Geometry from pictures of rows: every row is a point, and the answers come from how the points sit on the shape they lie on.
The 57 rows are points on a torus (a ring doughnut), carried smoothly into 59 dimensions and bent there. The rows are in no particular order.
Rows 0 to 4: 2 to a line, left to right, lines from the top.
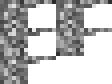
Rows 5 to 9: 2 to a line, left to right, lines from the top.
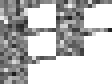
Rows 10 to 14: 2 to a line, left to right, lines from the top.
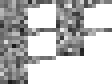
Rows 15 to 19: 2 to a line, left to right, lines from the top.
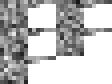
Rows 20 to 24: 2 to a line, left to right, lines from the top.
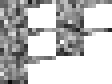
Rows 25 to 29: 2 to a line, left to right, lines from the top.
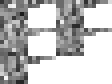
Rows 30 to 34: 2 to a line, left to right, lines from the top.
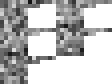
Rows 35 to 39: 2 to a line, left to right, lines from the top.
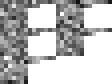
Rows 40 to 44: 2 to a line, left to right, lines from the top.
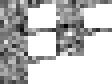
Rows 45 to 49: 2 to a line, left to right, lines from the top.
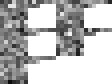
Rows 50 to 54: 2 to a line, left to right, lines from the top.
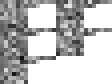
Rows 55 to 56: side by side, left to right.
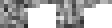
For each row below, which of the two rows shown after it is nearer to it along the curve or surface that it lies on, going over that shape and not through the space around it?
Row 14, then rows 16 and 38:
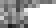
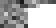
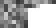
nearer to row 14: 38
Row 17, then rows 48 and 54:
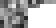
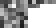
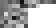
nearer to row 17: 48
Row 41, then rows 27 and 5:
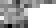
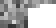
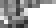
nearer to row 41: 5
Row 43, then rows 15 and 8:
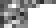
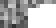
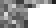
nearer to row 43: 8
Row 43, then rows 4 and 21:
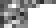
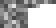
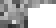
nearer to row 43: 4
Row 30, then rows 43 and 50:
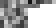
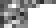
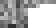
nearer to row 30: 50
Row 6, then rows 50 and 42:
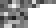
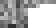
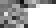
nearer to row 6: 42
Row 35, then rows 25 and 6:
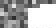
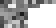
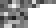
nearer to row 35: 6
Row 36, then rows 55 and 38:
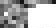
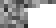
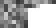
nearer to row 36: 55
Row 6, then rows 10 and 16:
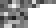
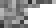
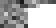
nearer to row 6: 16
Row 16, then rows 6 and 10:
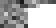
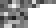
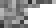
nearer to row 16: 6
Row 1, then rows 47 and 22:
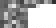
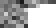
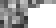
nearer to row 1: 47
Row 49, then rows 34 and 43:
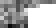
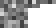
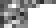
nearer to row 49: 34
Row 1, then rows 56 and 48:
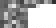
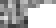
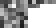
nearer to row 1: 48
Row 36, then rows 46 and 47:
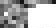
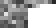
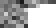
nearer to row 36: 47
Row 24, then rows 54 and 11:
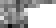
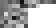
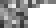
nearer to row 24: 11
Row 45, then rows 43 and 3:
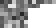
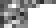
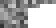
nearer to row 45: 43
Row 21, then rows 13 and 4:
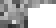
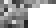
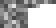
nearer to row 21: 13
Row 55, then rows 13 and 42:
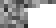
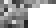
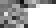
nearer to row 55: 42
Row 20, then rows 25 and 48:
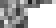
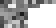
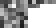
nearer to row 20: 48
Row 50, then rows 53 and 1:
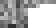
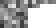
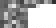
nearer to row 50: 53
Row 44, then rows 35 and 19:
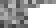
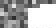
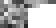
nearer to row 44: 35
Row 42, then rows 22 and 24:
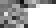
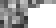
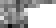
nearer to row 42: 24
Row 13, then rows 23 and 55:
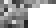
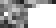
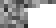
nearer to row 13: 23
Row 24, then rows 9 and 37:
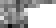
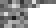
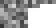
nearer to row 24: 37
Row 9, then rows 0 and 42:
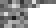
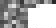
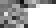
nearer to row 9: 42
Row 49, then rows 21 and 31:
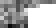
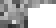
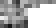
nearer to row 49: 31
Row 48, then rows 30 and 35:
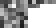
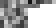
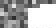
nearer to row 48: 30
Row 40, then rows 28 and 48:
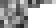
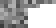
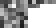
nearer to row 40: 48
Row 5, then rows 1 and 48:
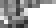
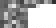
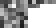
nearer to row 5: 48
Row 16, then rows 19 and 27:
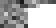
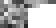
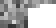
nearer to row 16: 19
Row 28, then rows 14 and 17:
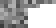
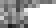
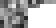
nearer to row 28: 14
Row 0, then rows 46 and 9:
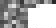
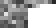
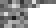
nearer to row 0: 46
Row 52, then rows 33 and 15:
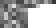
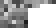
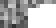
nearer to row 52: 33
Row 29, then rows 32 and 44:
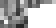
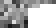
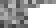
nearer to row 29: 44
